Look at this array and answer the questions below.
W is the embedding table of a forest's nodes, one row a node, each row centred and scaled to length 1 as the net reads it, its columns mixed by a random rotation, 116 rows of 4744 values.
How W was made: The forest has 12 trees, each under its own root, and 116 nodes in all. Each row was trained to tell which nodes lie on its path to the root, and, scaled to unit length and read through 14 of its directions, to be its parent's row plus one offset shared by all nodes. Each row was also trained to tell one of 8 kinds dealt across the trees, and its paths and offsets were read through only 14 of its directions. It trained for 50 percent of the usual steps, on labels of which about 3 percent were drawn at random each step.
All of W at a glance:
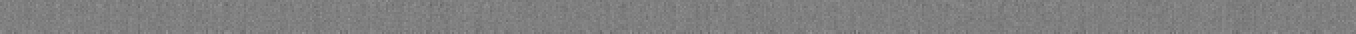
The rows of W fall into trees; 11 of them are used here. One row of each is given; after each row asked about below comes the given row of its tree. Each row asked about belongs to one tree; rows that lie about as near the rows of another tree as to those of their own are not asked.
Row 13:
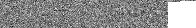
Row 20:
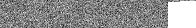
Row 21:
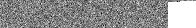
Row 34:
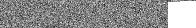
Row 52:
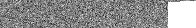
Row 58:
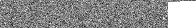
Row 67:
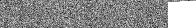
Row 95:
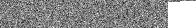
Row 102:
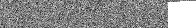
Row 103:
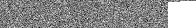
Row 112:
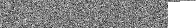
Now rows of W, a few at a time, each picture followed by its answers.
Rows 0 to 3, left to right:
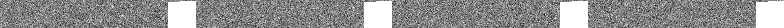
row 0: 58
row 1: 52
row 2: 58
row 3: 21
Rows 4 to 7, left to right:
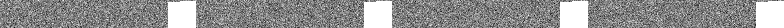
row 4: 112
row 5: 112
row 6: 21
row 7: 67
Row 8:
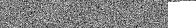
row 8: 103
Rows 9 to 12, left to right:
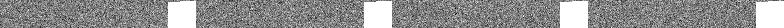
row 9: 52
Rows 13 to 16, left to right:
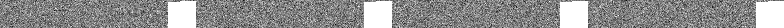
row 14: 103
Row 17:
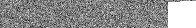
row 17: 52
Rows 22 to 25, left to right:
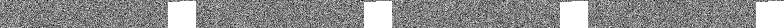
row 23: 95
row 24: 58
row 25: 103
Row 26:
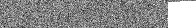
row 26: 95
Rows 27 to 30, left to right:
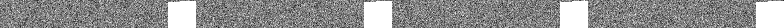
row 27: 103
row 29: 20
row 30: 103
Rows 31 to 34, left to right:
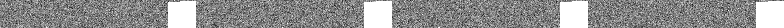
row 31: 13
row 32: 67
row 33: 13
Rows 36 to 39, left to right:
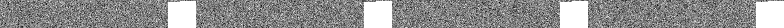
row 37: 20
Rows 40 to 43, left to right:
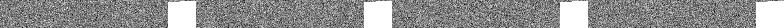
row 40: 67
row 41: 103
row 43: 67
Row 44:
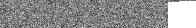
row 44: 95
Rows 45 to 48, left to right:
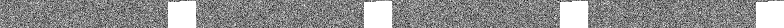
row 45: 21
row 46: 21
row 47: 58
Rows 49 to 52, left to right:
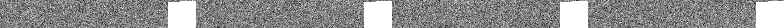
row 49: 20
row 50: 102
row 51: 34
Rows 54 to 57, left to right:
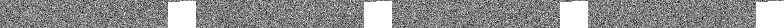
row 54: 20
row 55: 103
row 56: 95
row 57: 112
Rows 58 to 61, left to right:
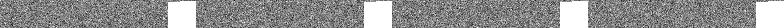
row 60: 67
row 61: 21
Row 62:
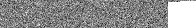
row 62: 21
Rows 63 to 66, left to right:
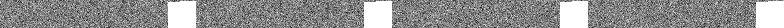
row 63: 102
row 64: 20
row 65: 102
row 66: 58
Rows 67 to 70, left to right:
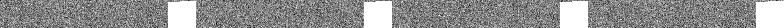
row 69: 103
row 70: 67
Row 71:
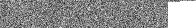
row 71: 112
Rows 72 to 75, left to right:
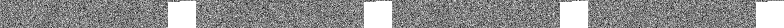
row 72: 112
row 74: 112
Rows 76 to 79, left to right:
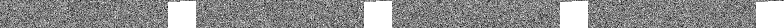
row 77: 67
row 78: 58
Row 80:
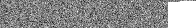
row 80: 20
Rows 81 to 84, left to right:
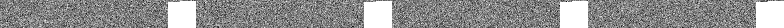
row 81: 67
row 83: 21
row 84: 13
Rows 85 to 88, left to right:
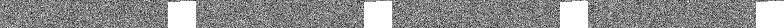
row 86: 67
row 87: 20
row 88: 95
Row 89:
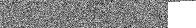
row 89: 58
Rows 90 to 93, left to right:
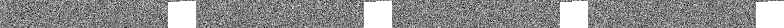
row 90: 58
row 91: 112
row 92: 13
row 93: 103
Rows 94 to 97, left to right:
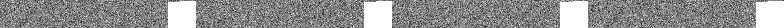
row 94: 103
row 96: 67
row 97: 103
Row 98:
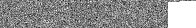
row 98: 67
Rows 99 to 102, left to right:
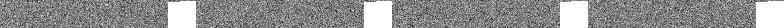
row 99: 103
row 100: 21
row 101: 67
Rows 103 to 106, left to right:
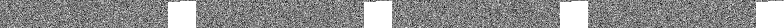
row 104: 112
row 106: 112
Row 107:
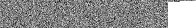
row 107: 112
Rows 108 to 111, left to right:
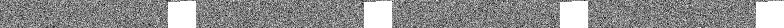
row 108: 34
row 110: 58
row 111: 112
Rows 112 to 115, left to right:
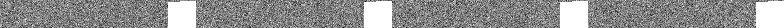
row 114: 112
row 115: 13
